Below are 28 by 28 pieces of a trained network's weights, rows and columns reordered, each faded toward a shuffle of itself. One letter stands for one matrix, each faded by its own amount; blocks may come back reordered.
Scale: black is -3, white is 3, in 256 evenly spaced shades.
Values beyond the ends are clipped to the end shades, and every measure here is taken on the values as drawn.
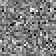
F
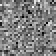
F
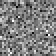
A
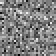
A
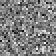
A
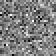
F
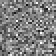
A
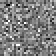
A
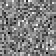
A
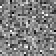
A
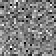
F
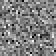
A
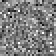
F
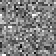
A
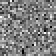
A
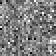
F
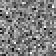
A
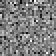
F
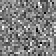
A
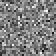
A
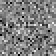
F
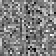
F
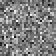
A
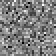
F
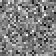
A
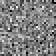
F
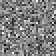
A
